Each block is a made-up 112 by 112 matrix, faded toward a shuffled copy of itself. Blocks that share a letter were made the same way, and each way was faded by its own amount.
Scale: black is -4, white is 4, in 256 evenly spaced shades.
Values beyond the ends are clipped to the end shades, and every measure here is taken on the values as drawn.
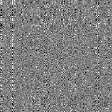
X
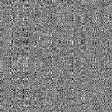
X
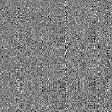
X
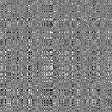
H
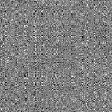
X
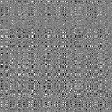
H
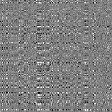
H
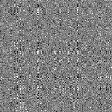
X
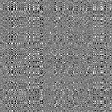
H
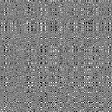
H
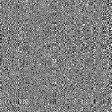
X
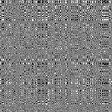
H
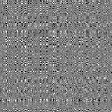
H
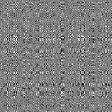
H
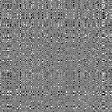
H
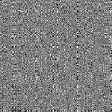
X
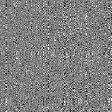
X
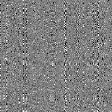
X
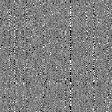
X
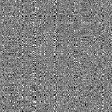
X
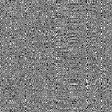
X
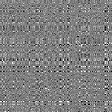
H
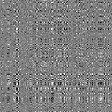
H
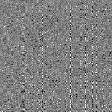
X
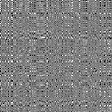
H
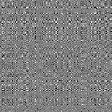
H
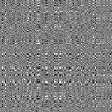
H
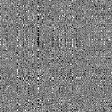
X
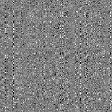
X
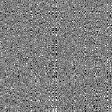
X
